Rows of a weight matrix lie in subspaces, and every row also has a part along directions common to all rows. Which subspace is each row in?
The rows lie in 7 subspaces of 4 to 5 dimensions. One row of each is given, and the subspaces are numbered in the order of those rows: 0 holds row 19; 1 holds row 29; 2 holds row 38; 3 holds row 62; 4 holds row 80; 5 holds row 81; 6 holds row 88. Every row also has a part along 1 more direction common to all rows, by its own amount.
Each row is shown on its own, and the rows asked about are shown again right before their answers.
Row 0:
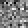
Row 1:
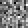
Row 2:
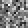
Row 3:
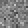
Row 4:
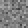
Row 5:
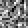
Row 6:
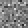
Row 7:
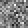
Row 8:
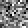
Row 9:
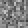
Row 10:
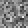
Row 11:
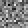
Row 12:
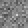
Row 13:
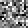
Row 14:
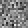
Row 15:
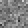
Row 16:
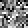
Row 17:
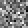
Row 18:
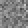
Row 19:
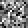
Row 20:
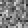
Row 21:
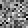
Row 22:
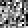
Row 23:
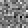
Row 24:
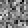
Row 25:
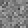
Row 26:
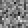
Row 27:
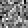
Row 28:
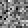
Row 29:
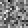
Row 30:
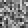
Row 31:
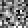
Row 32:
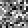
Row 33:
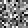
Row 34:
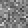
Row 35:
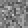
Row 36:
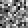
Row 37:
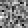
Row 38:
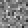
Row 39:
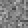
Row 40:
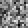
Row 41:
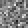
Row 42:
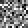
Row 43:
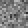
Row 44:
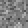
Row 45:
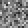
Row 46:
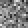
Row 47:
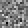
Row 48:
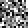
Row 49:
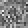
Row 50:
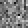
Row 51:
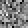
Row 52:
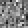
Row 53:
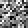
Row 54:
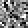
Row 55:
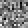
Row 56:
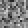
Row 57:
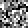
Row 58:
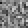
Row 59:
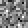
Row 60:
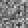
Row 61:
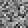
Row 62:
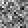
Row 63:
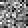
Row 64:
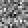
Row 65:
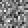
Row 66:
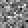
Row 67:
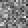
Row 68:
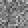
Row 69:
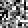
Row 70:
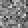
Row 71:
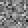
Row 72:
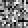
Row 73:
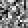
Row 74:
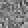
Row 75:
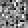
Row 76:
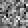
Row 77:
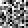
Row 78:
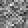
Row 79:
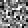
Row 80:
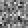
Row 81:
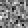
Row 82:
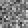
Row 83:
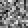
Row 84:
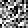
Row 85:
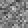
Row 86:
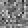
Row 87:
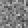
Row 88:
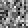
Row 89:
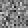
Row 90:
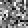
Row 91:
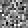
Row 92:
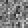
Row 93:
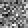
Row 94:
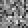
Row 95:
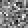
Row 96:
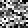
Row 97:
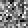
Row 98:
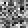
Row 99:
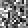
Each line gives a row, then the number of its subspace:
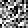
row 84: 1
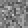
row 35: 5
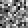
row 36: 4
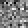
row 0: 3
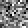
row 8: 2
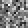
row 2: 4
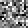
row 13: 0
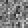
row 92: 1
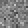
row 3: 1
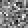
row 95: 1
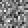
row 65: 4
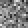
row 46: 4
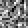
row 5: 1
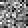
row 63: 0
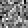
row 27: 6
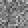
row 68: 4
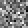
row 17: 5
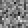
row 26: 4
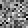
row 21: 0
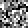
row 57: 2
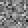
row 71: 0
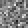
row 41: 1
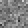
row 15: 4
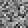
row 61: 3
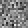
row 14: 6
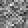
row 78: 3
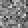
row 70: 4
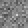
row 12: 0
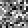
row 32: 2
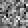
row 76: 2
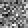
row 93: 0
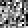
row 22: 6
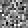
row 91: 6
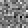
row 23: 2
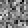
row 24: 4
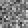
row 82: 3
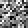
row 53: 0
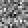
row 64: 4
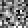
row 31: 0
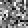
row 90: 1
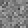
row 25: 3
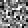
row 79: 2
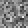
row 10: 3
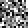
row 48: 1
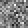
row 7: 1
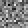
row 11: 5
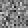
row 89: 6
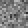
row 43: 4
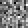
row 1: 5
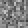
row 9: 5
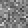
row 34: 0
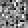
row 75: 6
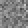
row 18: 2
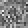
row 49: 5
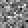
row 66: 2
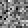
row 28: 1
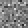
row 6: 5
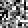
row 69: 3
